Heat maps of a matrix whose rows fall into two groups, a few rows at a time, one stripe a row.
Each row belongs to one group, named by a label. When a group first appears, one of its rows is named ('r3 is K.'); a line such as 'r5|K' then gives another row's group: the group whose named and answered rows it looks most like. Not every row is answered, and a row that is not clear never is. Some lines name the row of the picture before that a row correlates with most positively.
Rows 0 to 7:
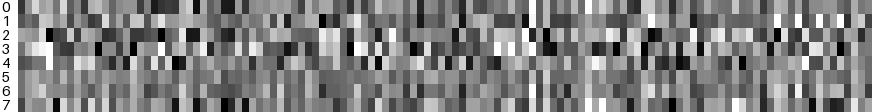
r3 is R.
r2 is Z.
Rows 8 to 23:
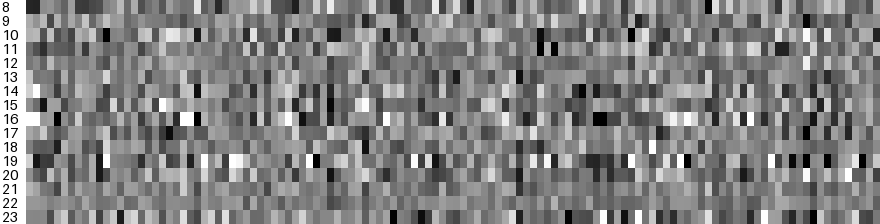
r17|Z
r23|R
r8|R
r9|Z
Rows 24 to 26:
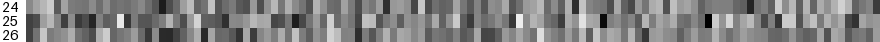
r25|R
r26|Z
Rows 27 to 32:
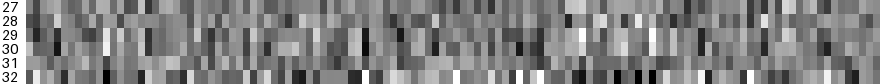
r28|R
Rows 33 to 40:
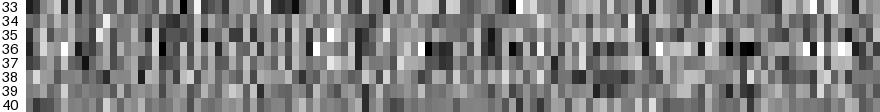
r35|Z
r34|Z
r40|R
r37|Z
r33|R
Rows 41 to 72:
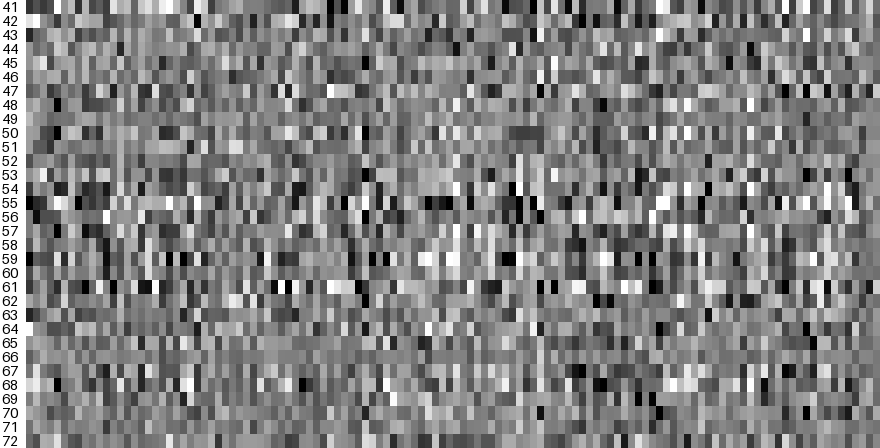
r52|R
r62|Z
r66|Z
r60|R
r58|R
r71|R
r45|Z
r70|Z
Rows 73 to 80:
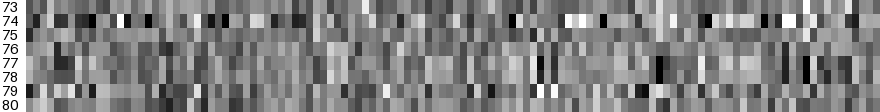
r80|Z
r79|Z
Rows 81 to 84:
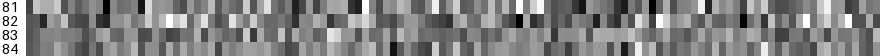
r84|R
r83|Z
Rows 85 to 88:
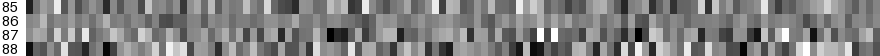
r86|Z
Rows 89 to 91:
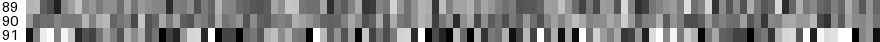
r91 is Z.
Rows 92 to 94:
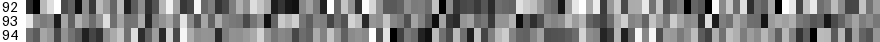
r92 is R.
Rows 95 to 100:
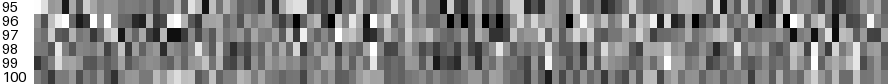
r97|Z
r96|R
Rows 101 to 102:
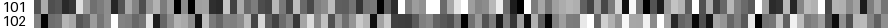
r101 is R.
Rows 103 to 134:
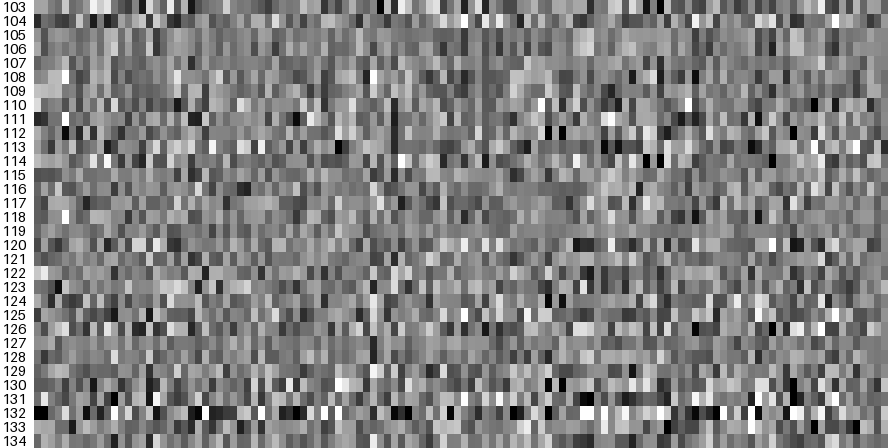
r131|R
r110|Z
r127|Z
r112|Z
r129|R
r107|R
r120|R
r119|Z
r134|R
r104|R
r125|R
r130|Z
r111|R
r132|R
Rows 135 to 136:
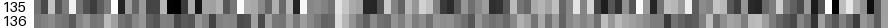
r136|Z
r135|Z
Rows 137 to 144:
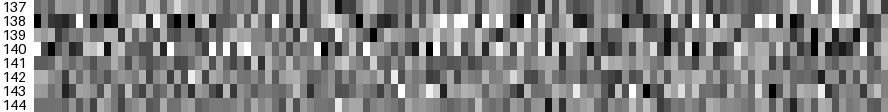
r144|Z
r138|R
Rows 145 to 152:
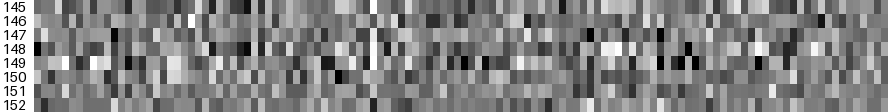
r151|R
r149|R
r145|Z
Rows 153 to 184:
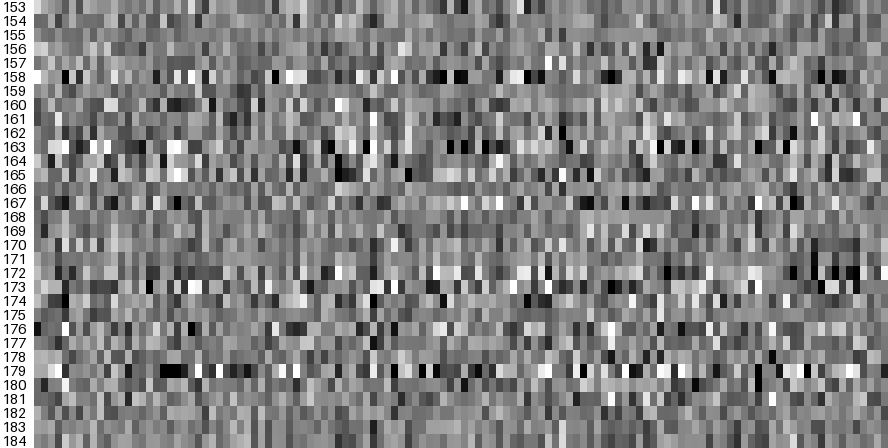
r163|R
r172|Z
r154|Z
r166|Z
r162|Z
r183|Z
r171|Z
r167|R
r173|R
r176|R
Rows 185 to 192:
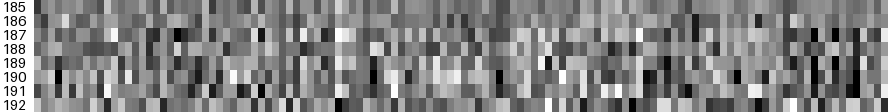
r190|Z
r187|Z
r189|Z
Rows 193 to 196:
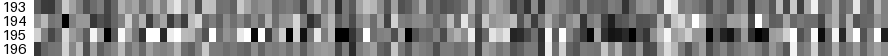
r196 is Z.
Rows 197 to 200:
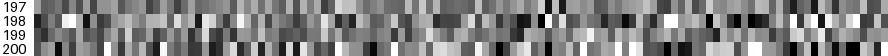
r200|Z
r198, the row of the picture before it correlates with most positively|193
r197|Z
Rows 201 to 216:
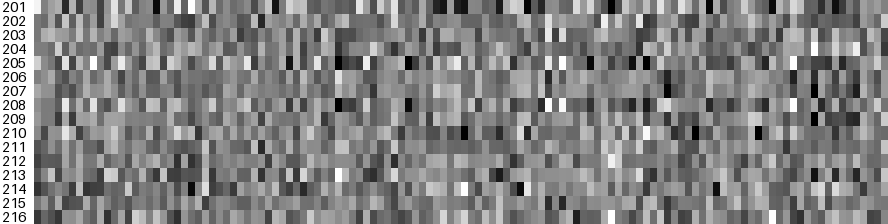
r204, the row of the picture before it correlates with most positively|198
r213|Z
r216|R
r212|R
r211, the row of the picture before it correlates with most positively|200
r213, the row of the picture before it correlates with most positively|200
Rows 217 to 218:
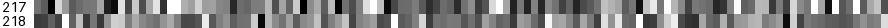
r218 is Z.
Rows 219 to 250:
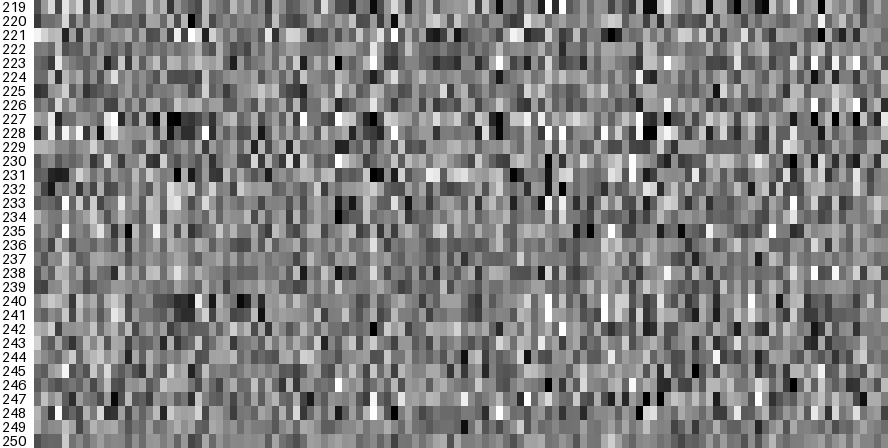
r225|R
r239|R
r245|R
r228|Z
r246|Z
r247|R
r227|Z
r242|Z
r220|R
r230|Z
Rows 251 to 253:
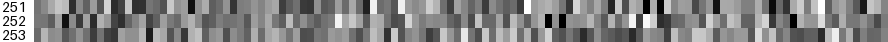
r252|Z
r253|R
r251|R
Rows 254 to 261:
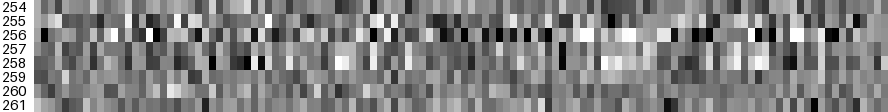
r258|Z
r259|R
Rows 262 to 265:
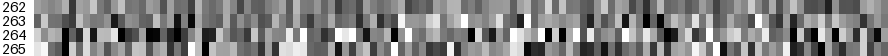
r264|Z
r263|R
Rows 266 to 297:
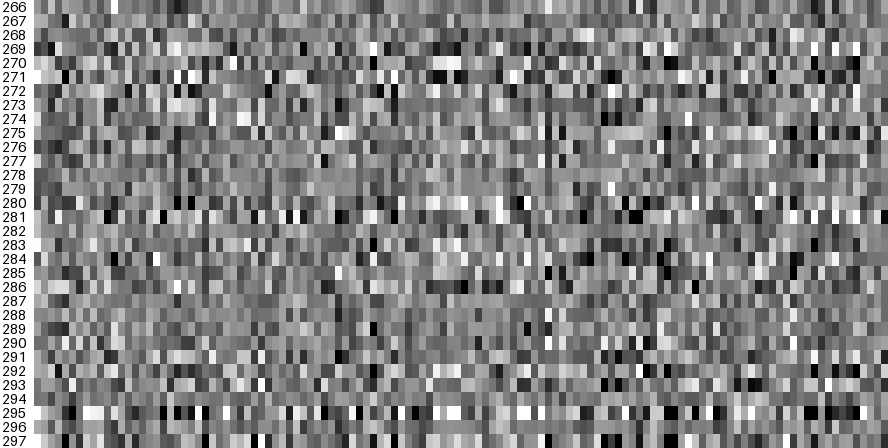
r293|Z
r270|Z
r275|Z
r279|R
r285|Z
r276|R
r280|R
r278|R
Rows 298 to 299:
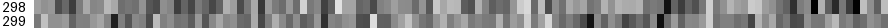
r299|R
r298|Z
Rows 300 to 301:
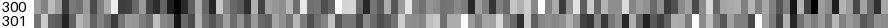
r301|R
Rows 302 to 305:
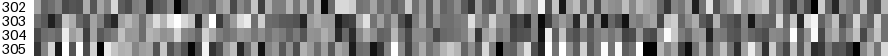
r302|Z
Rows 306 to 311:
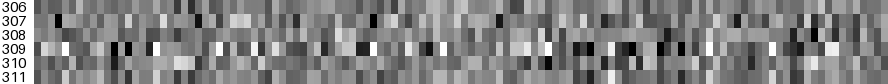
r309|R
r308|Z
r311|R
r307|Z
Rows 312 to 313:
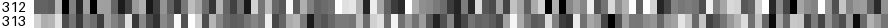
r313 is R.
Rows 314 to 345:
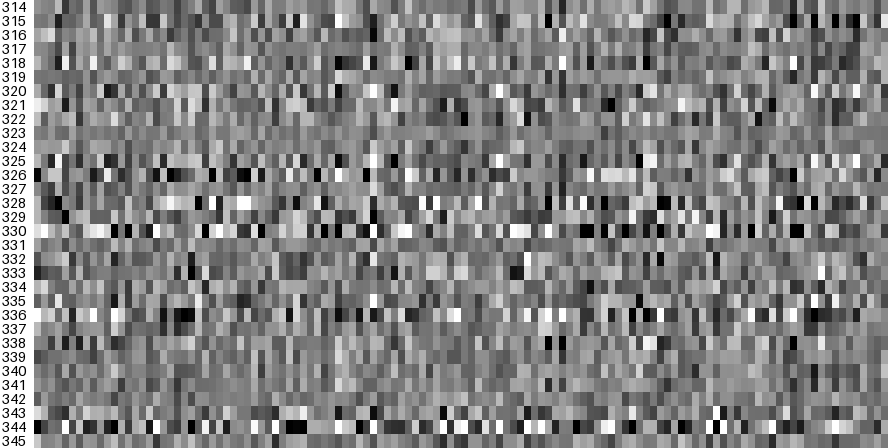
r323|Z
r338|Z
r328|Z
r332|R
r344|R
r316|Z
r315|Z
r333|R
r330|R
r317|Z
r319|Z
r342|R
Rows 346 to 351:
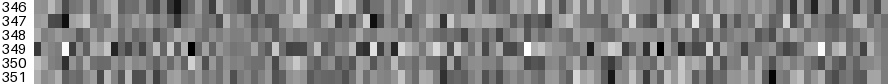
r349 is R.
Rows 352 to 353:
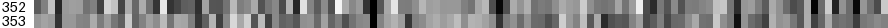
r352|Z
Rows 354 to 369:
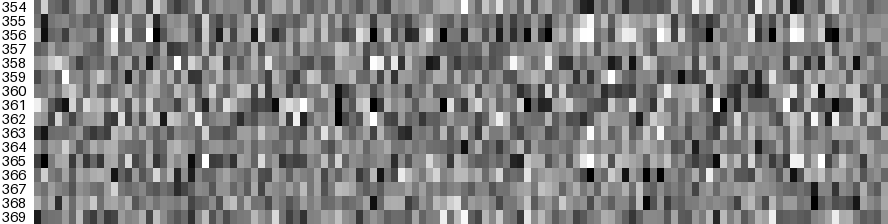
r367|Z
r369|R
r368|Z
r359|R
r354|R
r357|Z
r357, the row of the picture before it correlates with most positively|352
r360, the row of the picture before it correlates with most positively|353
